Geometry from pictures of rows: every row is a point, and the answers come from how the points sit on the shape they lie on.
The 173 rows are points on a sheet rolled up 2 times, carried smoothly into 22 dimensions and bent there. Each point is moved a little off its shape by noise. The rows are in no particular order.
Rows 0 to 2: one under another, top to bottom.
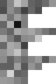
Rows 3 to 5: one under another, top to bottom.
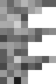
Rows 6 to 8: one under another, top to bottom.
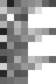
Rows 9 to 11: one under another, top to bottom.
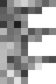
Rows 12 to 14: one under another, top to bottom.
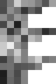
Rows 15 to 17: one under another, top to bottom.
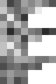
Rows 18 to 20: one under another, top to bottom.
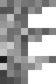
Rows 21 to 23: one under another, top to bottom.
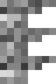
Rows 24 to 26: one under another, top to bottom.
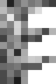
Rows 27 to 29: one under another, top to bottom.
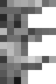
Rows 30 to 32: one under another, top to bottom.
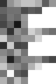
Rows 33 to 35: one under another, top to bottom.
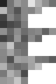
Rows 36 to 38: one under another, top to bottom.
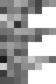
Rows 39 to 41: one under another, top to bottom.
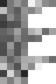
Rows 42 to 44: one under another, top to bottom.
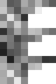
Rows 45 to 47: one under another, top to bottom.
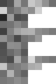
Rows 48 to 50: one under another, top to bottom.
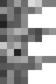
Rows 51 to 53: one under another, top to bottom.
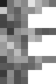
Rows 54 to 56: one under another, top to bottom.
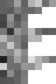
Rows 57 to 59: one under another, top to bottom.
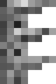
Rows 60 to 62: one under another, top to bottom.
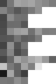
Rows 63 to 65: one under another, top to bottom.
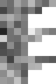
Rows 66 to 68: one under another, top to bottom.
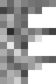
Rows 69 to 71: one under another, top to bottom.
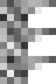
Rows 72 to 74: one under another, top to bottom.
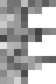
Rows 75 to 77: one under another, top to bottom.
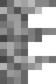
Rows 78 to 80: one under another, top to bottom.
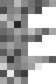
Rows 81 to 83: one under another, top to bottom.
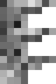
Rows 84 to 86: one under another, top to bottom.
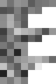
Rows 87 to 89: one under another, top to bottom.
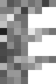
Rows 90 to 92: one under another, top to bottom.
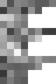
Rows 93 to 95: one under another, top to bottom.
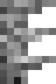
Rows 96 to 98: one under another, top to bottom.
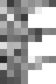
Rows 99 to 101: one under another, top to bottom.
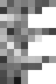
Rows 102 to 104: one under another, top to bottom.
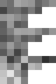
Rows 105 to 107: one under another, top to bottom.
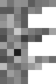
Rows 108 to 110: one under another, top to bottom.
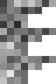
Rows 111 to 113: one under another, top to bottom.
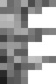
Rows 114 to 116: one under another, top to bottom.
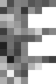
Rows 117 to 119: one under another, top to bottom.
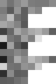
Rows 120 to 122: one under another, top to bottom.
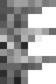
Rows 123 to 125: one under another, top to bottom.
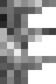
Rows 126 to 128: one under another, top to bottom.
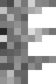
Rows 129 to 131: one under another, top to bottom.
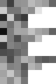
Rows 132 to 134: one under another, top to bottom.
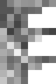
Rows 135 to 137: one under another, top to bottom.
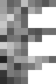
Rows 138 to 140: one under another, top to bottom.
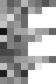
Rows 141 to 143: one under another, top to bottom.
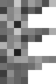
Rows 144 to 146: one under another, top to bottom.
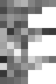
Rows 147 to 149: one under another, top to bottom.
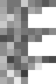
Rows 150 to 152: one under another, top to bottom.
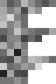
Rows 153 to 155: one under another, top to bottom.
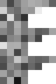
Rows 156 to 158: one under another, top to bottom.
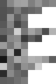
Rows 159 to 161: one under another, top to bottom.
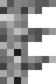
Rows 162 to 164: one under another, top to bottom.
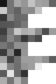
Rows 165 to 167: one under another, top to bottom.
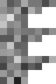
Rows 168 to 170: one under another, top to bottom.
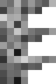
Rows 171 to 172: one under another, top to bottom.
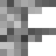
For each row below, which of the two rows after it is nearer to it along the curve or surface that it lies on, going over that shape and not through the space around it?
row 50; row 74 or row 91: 74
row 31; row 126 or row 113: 113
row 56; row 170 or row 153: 153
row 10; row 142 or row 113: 142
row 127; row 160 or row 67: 67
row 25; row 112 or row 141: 141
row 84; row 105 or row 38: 105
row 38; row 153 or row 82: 153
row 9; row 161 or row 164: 161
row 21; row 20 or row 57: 57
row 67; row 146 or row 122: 146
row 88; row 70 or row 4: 70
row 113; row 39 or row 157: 39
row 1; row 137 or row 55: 55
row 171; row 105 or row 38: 105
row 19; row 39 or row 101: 101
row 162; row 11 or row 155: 11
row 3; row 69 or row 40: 40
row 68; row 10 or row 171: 171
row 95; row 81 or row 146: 81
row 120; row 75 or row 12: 75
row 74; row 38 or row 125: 125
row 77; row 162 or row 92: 92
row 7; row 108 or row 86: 86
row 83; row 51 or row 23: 23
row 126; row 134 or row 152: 134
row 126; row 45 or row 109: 109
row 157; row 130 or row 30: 30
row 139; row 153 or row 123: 123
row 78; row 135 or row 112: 135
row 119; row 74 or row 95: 95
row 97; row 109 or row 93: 109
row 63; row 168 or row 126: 126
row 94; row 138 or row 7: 138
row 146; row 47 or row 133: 133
